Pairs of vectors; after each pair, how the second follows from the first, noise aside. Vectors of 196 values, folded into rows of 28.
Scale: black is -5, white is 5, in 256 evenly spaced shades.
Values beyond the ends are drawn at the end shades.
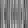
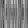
reversed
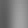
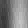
scaled up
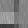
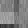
copied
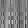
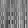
negated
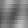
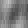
reversed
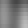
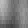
reversed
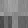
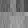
reversed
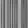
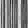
scaled up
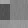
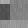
copied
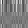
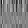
negated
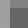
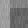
copied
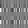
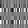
scaled up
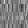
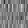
negated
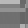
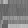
reversed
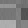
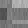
reversed
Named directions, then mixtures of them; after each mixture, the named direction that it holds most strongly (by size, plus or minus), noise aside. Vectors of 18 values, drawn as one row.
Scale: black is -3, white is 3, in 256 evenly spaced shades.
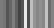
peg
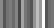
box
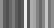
peg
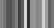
peg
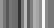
box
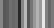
box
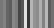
peg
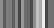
box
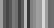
peg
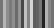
box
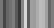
peg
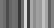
peg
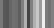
box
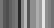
box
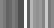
peg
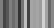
peg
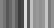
peg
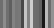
box
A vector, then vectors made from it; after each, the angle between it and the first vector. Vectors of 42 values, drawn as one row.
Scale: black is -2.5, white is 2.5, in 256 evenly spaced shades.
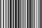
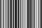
nearly parallel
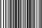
nearly parallel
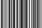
partly opposed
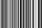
orthogonal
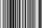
partly aligned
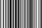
nearly parallel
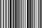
nearly parallel
